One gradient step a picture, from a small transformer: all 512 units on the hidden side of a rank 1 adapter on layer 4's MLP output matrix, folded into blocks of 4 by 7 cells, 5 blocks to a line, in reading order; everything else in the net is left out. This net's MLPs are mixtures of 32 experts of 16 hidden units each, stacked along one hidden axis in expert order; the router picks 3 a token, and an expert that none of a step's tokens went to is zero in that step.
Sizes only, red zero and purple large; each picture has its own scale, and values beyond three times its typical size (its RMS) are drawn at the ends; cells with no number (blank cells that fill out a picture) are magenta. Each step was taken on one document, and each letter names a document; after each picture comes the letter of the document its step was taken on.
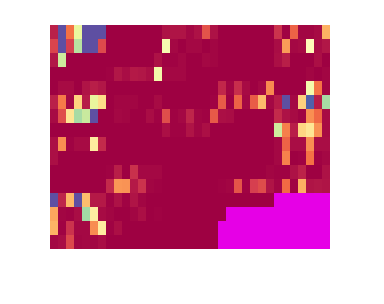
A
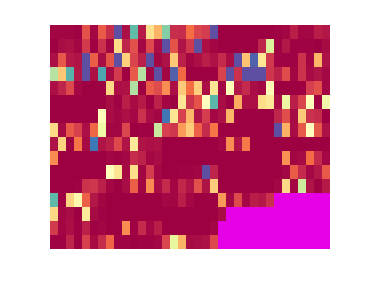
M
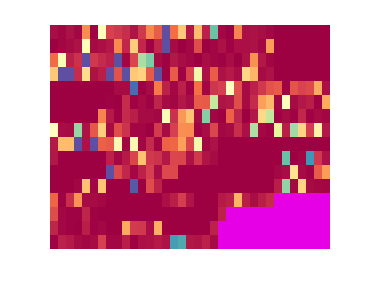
M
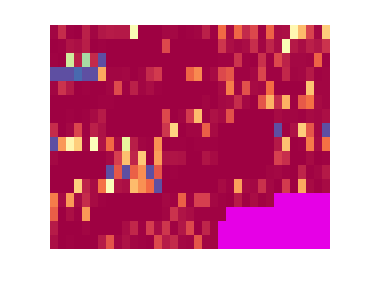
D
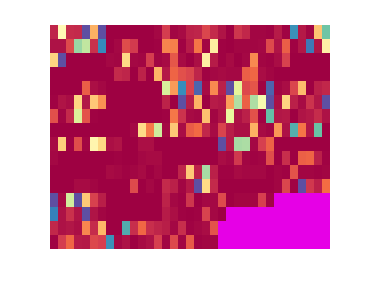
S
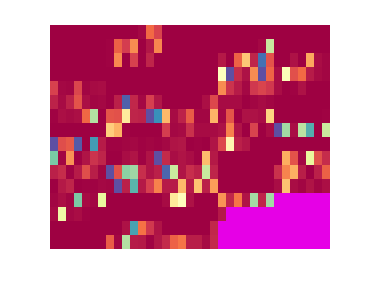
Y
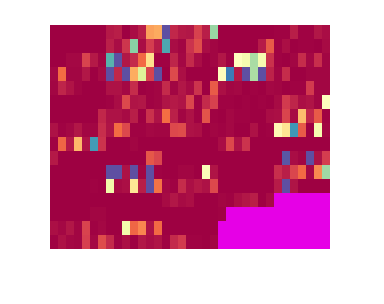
M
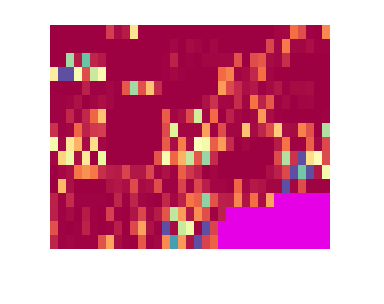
D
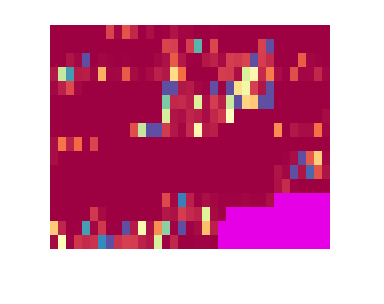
S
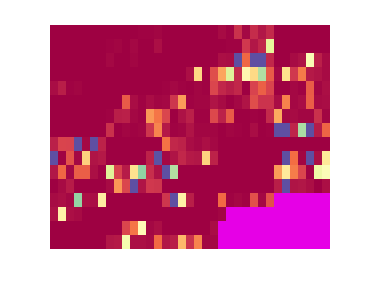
Y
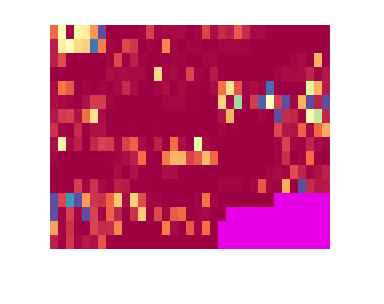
A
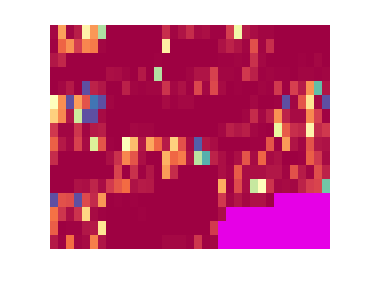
A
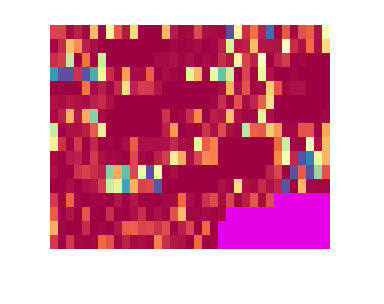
D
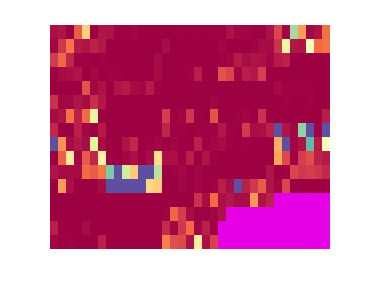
D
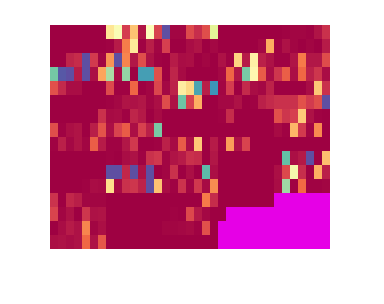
M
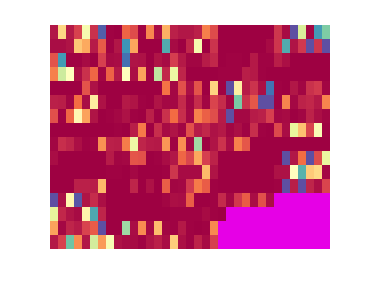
S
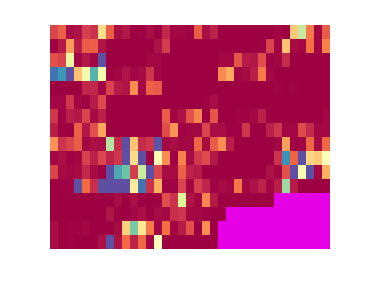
D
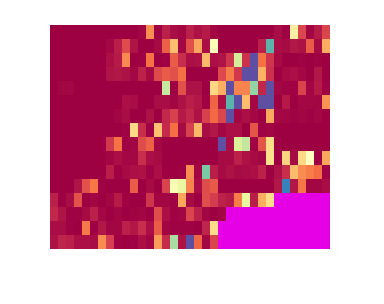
S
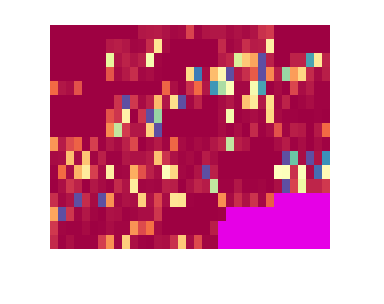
Y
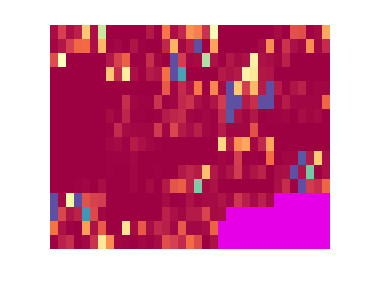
S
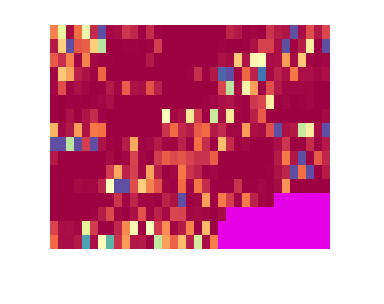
D
